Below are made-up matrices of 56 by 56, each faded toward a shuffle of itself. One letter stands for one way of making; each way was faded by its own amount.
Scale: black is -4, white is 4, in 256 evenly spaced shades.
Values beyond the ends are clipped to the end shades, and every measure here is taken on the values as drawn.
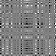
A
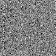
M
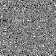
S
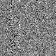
M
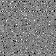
S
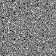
M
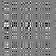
A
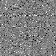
S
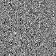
M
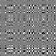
A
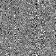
M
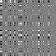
A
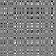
A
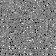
S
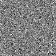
M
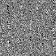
M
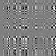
A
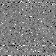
S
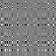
A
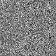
M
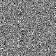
M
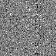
M
